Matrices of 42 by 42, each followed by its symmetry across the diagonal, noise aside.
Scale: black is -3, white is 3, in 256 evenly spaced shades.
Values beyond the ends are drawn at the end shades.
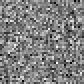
neither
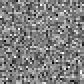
antisymmetric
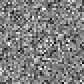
symmetric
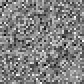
symmetric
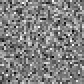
neither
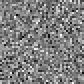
antisymmetric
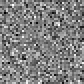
antisymmetric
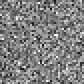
neither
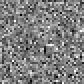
antisymmetric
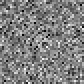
symmetric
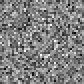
symmetric
